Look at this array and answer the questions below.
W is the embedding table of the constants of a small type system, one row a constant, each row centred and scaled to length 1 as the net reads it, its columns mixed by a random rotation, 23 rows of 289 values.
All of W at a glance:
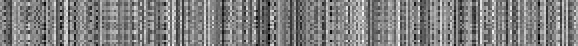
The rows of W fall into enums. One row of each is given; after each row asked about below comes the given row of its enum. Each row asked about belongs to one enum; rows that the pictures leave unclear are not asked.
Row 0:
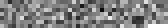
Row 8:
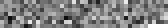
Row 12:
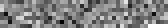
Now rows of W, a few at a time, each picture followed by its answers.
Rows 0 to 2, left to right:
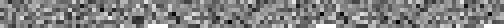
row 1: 12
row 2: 12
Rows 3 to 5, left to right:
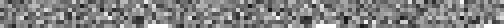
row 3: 0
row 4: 0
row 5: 8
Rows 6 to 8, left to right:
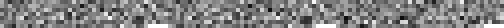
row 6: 0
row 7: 0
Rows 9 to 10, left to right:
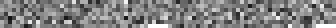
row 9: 8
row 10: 0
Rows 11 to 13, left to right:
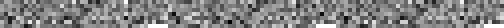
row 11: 8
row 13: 8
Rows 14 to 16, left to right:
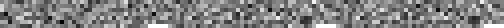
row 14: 12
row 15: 0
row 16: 0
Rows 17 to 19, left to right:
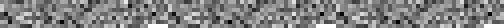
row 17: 12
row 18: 12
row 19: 12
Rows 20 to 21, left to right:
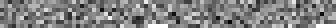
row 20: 0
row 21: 12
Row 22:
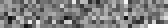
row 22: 8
